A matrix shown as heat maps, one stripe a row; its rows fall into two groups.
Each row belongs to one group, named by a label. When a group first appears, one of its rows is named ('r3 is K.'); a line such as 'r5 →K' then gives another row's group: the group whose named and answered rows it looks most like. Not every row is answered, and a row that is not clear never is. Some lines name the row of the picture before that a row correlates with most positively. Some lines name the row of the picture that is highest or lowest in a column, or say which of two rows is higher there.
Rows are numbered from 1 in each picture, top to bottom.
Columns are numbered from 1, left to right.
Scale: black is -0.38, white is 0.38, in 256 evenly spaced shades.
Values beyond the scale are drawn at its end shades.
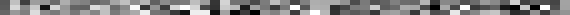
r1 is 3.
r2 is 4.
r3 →3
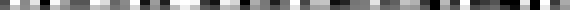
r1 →4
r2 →4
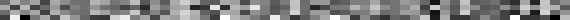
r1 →4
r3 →4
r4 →3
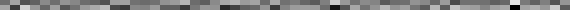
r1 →3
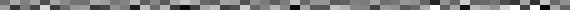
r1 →4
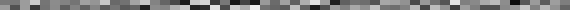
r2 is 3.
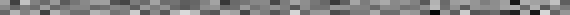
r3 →4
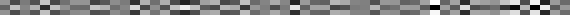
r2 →4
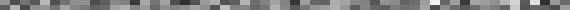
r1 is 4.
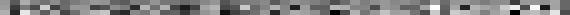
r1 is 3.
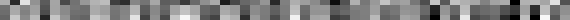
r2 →4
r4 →4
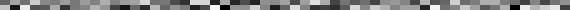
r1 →3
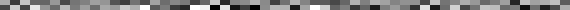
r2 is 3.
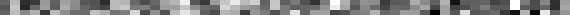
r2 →3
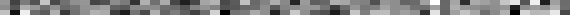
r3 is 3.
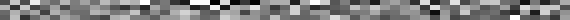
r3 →4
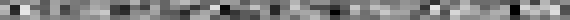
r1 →4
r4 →3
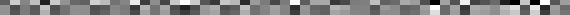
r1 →4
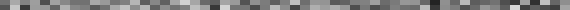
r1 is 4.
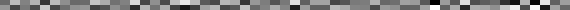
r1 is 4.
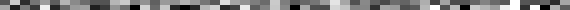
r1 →3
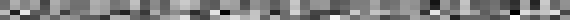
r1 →4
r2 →4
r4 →3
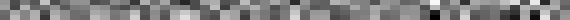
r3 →4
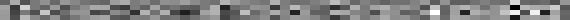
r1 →3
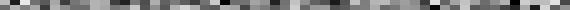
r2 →4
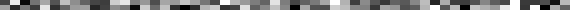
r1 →3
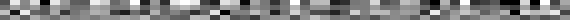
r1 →4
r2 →4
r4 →3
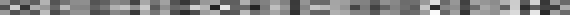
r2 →3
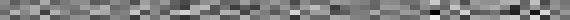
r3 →4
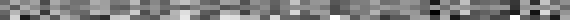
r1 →4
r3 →4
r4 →3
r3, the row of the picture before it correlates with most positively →3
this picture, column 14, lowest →4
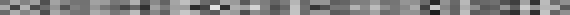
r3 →4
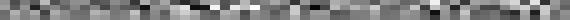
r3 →4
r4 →4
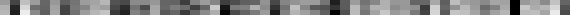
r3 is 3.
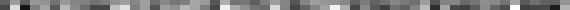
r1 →3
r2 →3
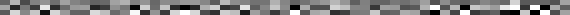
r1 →3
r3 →4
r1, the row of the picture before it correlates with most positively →2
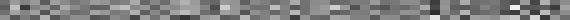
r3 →4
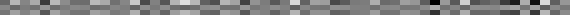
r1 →4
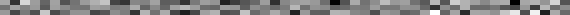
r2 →4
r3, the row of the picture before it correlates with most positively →2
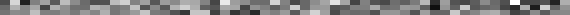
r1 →3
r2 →4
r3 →3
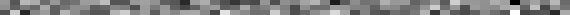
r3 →3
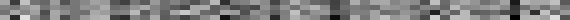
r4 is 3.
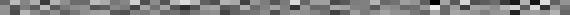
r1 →4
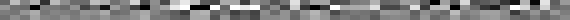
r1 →4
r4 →3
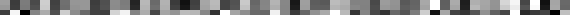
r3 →3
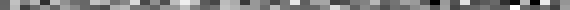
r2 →3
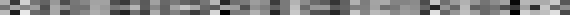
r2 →4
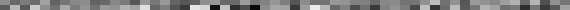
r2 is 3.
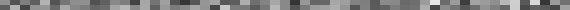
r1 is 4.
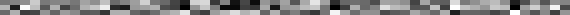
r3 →3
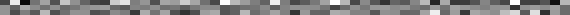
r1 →3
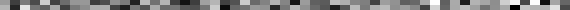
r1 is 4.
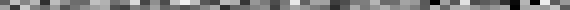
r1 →4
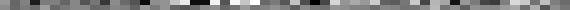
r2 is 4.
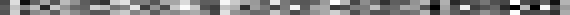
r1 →3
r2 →4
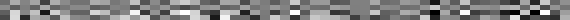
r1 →4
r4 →3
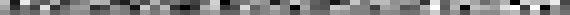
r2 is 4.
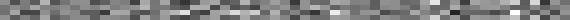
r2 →3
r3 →3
